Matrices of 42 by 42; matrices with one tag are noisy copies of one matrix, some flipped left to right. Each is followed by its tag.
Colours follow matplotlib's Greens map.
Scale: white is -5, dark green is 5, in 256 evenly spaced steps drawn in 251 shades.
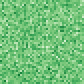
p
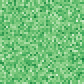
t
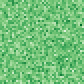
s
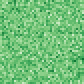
t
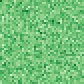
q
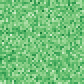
t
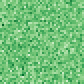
s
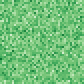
t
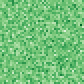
s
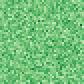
s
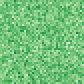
p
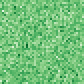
p
